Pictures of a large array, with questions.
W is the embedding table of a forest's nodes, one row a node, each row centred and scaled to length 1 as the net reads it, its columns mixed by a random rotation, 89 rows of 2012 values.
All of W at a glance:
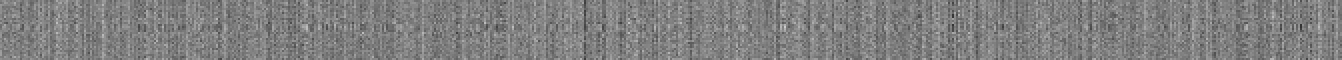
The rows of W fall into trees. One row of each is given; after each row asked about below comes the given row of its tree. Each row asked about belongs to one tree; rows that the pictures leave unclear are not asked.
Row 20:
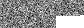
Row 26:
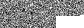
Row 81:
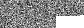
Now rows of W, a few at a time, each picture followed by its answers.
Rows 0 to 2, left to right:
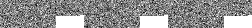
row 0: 20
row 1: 26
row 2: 26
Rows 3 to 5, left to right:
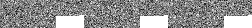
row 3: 26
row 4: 81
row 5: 26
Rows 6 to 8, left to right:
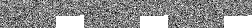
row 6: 26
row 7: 26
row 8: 81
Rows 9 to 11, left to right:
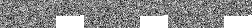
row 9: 20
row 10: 26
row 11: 20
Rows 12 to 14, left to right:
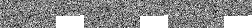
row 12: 20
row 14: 81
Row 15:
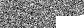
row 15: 26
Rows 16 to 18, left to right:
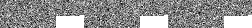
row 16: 81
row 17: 26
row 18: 26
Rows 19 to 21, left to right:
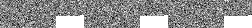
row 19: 20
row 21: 81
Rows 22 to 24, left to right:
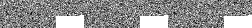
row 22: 26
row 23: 26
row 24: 26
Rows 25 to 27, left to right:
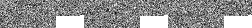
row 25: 81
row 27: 20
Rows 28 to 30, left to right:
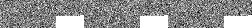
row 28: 20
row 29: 20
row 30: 20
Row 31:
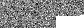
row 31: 26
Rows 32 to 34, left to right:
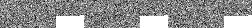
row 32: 81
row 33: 20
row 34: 20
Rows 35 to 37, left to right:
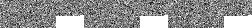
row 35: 20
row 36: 26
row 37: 26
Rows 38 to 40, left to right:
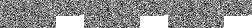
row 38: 26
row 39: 26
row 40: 26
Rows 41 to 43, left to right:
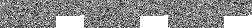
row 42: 26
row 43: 26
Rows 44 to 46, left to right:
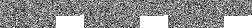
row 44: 26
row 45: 26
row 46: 81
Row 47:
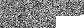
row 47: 26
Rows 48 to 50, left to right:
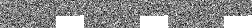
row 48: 20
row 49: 20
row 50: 20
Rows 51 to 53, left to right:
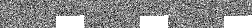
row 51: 81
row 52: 20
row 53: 81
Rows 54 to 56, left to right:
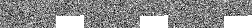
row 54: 20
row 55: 20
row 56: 81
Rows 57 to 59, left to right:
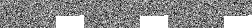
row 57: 26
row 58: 20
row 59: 26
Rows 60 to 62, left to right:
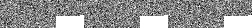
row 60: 81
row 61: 26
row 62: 81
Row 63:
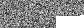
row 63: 26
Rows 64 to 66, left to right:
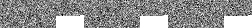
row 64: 20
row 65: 26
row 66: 81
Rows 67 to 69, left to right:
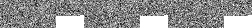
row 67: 20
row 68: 20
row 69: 26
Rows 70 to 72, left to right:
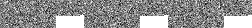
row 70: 20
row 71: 20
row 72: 26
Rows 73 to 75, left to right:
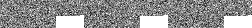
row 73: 81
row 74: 26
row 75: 20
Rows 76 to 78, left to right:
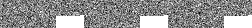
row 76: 20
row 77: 81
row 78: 26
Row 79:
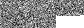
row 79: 20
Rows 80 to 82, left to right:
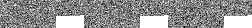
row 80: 81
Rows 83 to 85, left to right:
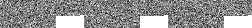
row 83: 20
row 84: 81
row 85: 26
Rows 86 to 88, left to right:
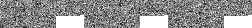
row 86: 26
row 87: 20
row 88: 26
